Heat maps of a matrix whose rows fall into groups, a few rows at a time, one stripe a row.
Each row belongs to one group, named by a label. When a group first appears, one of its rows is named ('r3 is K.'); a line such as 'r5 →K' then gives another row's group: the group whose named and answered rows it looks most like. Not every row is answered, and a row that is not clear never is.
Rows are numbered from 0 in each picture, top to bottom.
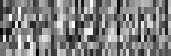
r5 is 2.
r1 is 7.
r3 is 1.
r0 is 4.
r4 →7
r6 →4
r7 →2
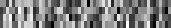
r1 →4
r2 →2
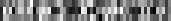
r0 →4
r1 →2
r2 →4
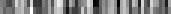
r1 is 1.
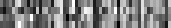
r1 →7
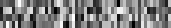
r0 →1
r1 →2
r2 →7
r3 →1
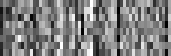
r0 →4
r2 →7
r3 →4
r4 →7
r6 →7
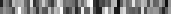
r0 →4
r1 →1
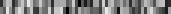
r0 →2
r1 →1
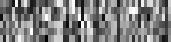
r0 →1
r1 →7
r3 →1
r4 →4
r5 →1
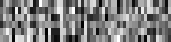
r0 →4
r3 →7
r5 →2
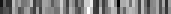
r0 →7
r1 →7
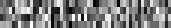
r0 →1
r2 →7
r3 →2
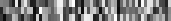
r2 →7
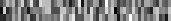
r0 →4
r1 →7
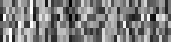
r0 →2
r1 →4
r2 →2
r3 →4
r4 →2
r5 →2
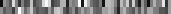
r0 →7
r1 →1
